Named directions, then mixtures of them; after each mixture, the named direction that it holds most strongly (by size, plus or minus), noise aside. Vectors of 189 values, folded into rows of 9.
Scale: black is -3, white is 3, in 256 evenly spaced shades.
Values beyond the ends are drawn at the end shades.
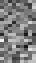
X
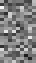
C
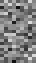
C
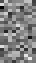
C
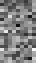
C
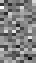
C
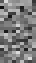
C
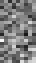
X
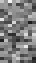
X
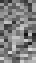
X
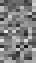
C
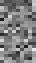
C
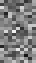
C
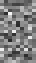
C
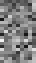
X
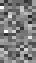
C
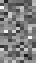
C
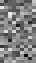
C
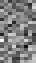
X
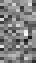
C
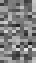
C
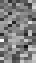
X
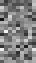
C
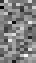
C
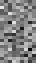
X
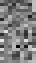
X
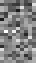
C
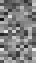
C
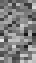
X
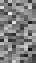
X
